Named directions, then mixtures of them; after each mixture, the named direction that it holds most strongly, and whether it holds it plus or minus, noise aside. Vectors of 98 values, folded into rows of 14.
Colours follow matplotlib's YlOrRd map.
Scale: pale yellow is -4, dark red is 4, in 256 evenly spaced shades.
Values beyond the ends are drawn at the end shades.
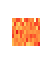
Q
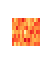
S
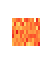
Q, plus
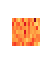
Q, minus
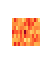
S, minus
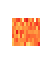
Q, plus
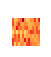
S, plus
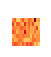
Q, minus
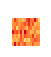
S, minus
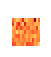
Q, minus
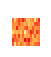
S, plus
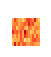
S, minus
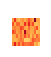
S, minus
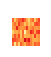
S, plus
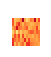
Q, minus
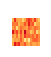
S, minus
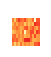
S, plus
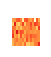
Q, plus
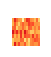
S, minus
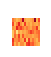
Q, minus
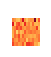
Q, minus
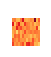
Q, minus
